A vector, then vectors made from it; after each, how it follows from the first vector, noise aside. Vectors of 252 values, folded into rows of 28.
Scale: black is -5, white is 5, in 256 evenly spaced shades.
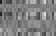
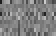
sign-scrambled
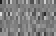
sign-scrambled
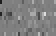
partly zeroed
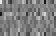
sign-scrambled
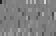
partly zeroed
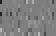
partly zeroed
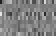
sign-scrambled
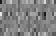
sign-scrambled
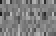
sign-scrambled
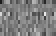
sign-scrambled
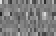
sign-scrambled
